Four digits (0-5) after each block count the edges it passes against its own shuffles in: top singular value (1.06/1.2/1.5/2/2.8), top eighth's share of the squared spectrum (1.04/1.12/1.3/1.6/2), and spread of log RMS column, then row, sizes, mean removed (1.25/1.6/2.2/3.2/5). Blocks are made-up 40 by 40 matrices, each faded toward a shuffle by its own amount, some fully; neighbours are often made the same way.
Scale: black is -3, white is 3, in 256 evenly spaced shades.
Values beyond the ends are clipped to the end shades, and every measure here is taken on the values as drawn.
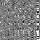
4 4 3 1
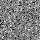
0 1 0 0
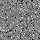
0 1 0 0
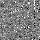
1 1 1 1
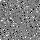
0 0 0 0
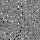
1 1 0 0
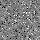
0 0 0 0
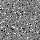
0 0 0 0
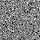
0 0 1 0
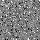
0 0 0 0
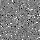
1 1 0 0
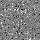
2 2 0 1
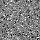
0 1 1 0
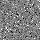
0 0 0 0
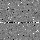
3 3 0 1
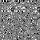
3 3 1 2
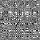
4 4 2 3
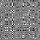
4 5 3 3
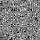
3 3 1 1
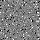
2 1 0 0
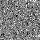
0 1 0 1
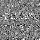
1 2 0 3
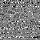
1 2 0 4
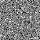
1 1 0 1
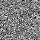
0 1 0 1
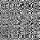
3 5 3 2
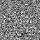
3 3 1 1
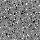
1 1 0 0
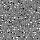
1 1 0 0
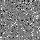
2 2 1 0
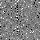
2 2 1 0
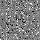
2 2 1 0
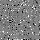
3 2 0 1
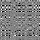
4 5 3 3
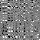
4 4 2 2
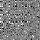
4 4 2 2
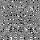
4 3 2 2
